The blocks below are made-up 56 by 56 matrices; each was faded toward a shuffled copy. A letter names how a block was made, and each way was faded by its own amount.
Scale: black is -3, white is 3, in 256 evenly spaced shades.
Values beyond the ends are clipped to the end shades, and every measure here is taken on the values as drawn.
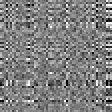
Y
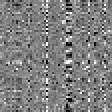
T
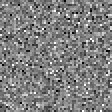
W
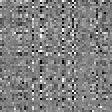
T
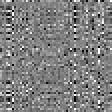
T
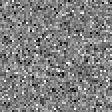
W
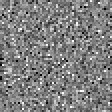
W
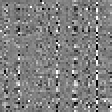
T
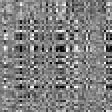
Y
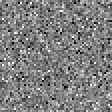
W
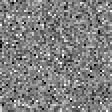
W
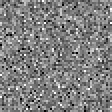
W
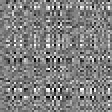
Y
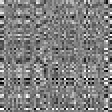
Y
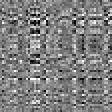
Y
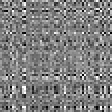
Y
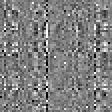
T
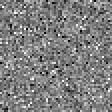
W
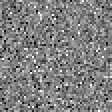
W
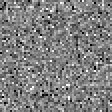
W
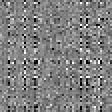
T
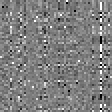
T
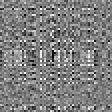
Y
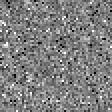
W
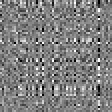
Y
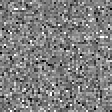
W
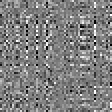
T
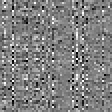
T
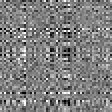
Y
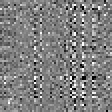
T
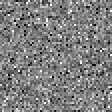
W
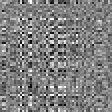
Y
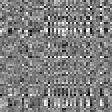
Y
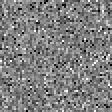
W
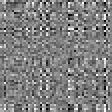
Y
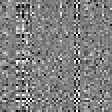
T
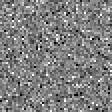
W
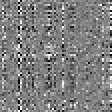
T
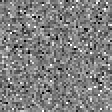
W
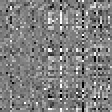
T
